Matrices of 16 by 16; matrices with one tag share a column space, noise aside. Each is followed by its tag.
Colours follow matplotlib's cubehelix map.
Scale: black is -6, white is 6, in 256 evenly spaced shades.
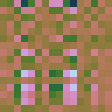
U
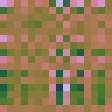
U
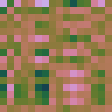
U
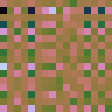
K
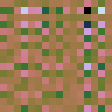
K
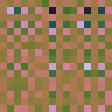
K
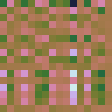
U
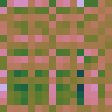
U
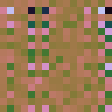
K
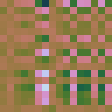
U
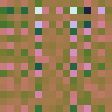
K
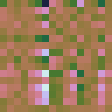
U
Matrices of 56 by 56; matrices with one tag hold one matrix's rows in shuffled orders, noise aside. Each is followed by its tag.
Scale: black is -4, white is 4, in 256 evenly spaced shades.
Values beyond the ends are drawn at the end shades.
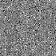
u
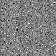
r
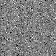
r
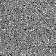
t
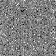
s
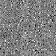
u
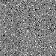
u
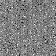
s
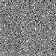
u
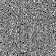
s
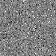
u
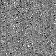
r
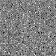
u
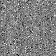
r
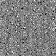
s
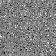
t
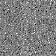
u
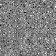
t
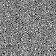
u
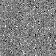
u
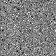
r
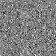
u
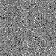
u
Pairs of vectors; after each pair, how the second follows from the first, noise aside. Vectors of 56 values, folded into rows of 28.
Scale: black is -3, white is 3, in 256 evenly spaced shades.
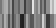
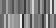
sign-scrambled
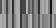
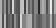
sign-scrambled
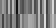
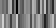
sign-scrambled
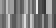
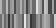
sign-scrambled
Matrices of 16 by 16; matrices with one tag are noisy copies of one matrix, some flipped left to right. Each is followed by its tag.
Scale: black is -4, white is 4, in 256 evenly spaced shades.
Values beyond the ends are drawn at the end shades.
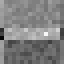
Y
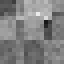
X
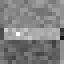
Y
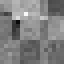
X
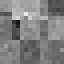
X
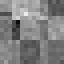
X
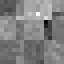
X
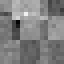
X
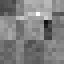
X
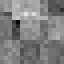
X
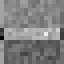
Y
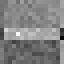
Y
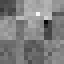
X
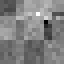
X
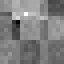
X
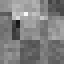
X
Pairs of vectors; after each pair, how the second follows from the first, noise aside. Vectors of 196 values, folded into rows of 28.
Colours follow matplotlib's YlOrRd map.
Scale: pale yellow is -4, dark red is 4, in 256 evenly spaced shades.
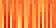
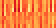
wrapped around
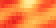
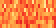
shuffled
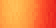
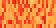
shuffled
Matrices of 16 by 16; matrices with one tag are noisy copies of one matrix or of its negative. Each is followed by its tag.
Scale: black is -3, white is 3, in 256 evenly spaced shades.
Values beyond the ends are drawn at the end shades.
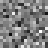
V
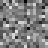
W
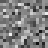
V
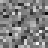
V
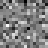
W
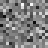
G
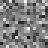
W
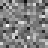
W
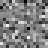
W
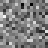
G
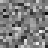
V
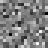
V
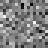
G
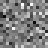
G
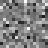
W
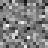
W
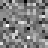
W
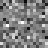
W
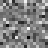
W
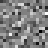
V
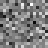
G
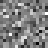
V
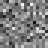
G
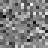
G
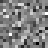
V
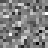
V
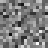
V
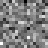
W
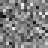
G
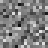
V
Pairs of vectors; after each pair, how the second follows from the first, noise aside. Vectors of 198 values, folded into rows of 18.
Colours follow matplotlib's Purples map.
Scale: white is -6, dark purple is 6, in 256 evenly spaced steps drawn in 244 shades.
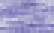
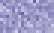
shuffled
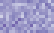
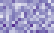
scaled up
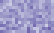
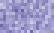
shuffled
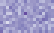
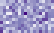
scaled up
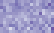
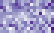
scaled up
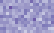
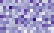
scaled up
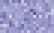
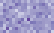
shuffled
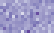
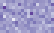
shuffled
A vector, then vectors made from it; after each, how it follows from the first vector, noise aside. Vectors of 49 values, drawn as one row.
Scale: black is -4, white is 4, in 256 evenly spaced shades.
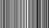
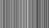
shrunk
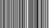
sign-scrambled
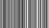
sign-scrambled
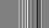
partly zeroed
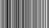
wrapped around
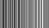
wrapped around
